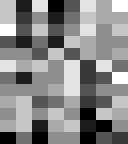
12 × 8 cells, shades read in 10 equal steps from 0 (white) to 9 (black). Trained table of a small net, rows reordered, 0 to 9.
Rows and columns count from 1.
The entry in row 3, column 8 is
2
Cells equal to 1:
8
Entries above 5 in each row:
3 2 2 3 2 1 3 1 3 1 3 5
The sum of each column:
43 59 55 58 39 63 52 37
